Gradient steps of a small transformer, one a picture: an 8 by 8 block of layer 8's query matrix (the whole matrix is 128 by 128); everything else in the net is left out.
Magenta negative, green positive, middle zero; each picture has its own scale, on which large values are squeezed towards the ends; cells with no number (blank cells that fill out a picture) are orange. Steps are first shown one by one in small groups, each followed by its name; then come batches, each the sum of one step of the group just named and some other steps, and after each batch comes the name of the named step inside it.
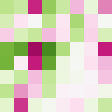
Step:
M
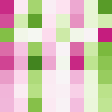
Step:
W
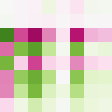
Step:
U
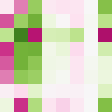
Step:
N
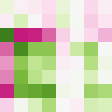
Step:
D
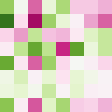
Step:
D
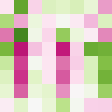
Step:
M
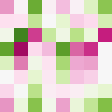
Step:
N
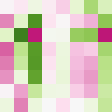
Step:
N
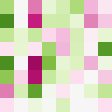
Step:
D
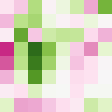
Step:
N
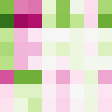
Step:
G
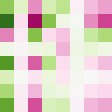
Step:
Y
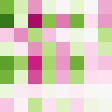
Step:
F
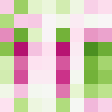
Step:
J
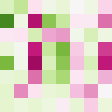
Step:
Y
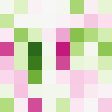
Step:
Y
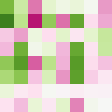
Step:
F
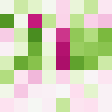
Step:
F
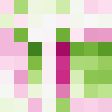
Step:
J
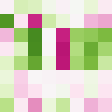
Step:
Y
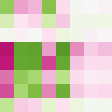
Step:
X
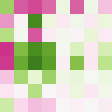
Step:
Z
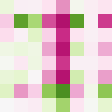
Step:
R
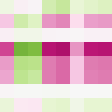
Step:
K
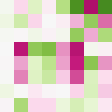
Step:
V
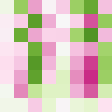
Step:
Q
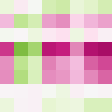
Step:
K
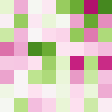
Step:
V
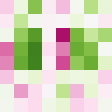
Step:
R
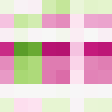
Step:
K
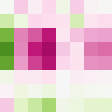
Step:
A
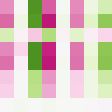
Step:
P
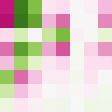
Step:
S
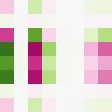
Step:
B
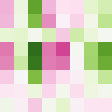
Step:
P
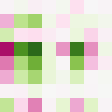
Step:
S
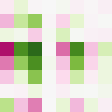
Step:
S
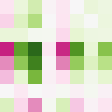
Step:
S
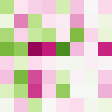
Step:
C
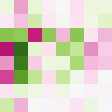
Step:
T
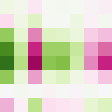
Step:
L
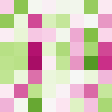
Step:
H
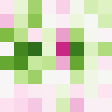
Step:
L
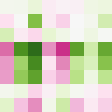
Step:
C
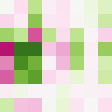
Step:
T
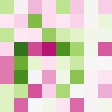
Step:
C
